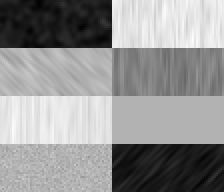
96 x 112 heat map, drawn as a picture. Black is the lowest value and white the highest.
The table splits into 4 rows of 2 panels. Panel 1,1: very low, blotchy, faint in contrast. Panel 1,2: very high, streaked downward, faint in contrast. Panel 2,1: high, slanting down to the right, faint in contrast. Panel 2,2: middling, streaked downward, faint in contrast. Panel 3,1: very high, streaked downward, faint in contrast. Panel 3,2: high, flat. Panel 4,1: high, fine-grained, faint in contrast. Panel 4,2: very low, slanting up to the right, faint in contrast.
